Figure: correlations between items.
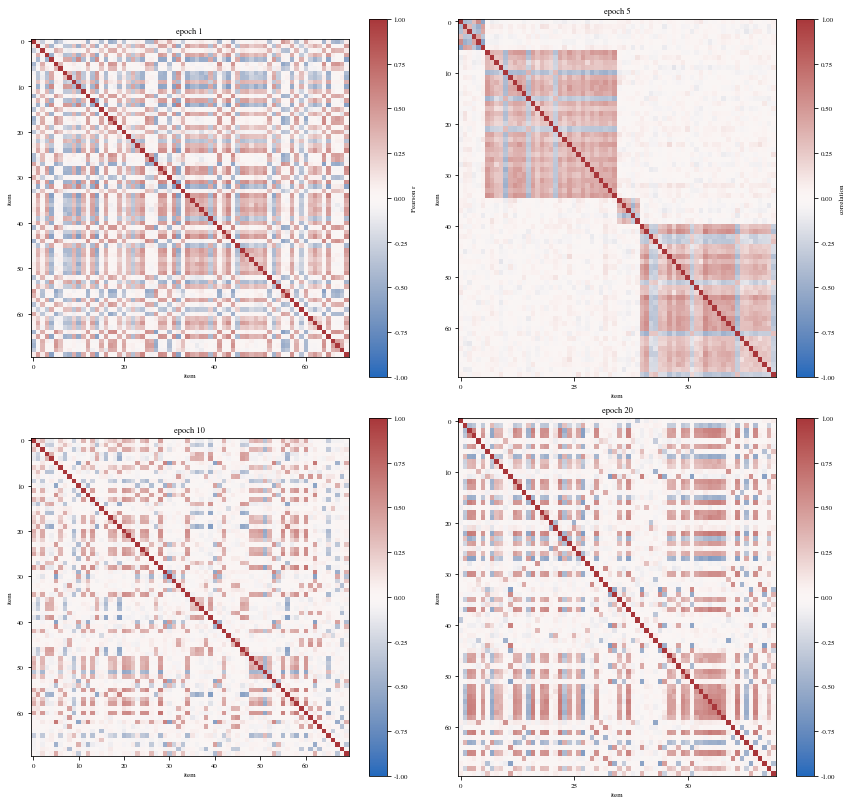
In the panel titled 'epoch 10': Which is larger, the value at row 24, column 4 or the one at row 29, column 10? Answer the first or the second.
the first
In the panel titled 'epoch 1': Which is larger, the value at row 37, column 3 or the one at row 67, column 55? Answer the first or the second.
the first
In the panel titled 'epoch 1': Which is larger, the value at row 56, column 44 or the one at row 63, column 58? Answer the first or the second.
the second
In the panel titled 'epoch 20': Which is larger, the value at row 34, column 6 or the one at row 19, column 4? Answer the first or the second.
the first
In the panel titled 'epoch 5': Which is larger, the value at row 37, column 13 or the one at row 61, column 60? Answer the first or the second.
the first
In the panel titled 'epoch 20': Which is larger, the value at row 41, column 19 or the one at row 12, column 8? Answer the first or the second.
the second
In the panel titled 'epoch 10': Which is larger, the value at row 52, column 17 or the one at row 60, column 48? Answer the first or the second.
the second
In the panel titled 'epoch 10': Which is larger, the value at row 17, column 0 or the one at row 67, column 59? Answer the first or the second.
the first
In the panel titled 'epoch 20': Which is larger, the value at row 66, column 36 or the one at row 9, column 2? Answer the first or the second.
the second
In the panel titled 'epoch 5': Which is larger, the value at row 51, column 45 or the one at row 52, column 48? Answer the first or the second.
the second
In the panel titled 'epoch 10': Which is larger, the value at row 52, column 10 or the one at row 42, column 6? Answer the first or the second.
the second
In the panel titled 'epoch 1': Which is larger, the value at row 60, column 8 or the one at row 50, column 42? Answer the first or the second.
the second
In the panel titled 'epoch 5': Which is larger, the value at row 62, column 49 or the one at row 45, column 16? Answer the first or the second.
the first
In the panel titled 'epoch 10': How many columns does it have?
70
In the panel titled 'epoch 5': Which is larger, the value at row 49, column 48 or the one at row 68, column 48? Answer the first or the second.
the first
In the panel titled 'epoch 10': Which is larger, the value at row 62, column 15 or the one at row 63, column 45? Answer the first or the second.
the second
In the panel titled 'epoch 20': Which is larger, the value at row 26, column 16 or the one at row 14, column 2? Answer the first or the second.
the first
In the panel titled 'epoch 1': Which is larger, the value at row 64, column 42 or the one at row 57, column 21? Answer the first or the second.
the second
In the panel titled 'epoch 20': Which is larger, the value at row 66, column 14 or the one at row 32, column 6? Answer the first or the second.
the first
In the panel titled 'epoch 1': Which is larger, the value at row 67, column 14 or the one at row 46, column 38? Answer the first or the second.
the second
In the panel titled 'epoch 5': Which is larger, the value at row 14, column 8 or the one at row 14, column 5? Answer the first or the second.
the first
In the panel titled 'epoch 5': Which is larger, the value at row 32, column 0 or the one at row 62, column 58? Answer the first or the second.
the second
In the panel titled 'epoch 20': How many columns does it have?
70
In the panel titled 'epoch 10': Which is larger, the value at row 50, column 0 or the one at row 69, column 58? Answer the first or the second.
the first
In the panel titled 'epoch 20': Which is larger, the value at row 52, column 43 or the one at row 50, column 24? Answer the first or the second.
the second
